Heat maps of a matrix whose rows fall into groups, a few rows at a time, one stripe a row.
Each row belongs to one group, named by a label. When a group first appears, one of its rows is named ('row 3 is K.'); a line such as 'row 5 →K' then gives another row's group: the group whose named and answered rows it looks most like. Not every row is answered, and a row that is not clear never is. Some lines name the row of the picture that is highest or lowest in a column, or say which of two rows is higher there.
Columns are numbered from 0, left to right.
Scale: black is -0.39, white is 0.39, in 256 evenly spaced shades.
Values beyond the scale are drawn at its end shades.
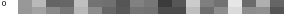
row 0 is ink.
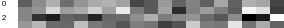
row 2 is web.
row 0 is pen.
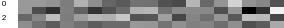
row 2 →pen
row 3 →web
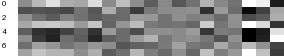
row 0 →pen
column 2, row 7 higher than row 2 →Yes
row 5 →web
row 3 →pen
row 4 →web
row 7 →pen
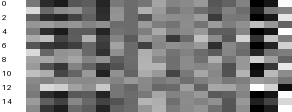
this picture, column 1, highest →12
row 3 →pen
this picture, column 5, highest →12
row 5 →ink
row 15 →web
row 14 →web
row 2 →web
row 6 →web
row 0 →web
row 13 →web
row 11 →pen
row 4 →web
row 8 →pen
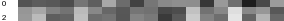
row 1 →ink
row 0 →web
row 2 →ink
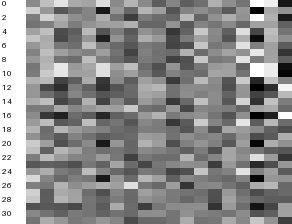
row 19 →web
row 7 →pen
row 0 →pen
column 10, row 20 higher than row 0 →No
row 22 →pen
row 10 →pen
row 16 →web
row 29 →web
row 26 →pen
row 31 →pen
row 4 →ink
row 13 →web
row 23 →web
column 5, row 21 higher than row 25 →Yes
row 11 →ink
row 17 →ink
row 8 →ink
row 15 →pen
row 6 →ink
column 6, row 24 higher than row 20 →No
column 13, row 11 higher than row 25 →Yes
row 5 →ink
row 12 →web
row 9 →pen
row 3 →pen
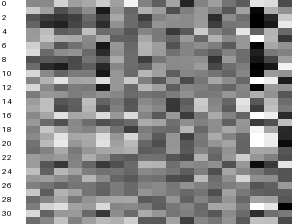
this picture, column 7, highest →0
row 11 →pen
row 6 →ink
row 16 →pen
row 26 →web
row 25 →ink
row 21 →pen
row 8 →web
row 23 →web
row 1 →ink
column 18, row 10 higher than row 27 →Yes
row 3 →web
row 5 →pen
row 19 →pen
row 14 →ink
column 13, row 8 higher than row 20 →No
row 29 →pen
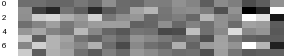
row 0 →web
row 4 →ink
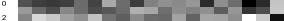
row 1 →web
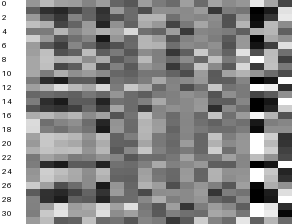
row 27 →web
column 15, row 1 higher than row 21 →No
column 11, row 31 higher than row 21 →No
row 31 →ink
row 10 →ink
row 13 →web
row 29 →pen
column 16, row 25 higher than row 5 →Yes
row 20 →pen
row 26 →ink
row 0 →pen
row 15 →web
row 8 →pen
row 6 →web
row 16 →pen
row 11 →web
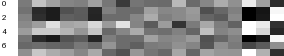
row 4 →pen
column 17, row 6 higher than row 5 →Yes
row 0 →pen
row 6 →web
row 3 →pen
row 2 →web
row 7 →pen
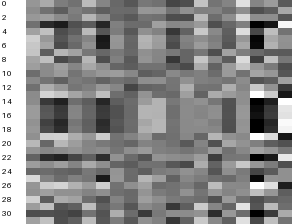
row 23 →ink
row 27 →pen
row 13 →pen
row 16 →web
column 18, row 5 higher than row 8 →Yes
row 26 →pen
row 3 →web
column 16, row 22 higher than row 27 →No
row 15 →web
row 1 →web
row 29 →ink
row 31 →ink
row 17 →web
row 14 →web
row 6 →ink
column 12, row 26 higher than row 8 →No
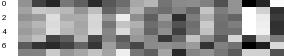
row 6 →web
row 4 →pen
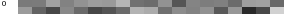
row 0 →pen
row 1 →web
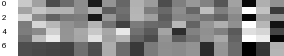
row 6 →web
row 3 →pen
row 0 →ink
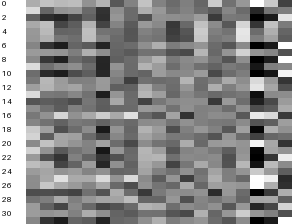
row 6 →web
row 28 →pen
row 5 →ink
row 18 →ink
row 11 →pen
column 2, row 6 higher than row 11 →No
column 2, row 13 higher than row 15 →Yes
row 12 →pen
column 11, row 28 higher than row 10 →No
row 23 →ink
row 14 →web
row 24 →pen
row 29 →web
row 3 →ink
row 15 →web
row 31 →web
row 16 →pen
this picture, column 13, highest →0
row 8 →web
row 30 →ink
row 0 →pen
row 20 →pen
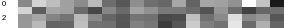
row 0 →pen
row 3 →ink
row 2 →ink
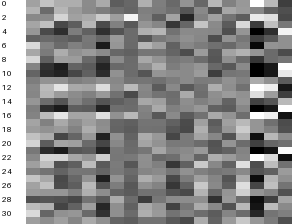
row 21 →web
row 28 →web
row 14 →web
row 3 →ink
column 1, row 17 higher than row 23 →No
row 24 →web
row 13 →pen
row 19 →ink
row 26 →ink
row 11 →pen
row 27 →ink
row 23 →ink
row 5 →web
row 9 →web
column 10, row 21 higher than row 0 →Yes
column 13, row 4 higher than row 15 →Yes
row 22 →pen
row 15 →web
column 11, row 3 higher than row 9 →No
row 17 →ink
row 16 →pen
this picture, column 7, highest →2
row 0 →pen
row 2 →pen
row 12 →pen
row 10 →web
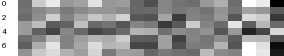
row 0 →pen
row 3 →ink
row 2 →pen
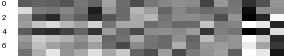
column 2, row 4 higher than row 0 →No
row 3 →pen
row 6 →pen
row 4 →web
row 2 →web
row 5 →pen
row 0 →web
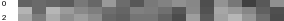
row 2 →ink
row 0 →web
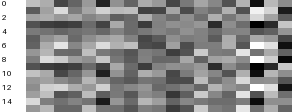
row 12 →pen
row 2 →pen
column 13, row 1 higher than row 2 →No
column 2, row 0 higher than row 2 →No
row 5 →pen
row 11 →ink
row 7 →ink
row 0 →ink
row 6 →pen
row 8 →pen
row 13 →ink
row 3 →web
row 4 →web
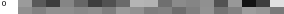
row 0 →web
